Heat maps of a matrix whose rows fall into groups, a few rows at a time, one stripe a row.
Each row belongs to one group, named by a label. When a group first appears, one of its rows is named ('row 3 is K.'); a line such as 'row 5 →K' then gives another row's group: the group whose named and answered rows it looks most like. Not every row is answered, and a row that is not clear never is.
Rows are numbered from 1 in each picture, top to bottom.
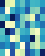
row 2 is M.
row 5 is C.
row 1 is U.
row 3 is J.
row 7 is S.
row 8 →M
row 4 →U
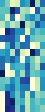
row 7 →C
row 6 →S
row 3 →M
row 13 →C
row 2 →J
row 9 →S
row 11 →U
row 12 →C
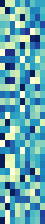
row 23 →U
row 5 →C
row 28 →J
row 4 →M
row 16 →S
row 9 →S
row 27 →C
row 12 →C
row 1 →U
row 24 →U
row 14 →S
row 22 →S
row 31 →M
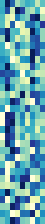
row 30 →J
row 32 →J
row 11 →S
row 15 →J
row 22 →J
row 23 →M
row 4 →M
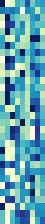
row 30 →U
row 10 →M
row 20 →J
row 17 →J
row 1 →U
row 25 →U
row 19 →J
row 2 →S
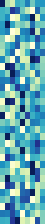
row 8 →M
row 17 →U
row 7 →J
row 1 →U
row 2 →J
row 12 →S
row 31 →S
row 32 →J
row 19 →S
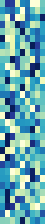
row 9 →J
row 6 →U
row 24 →S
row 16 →J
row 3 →M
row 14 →S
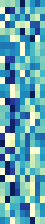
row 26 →U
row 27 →J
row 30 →C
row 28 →J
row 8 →S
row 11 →S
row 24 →C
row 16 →J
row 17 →C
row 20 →U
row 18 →J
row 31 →C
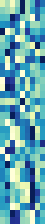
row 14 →S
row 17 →J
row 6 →M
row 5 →U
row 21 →M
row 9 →M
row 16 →S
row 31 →J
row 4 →S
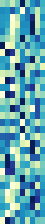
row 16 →J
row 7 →U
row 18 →S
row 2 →S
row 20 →S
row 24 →C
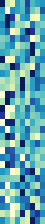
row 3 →C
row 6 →C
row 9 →U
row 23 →S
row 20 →C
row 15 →M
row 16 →U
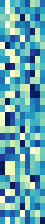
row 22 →C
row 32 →M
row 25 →U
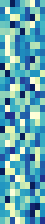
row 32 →M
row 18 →S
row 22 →S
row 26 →M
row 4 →J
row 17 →C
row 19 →U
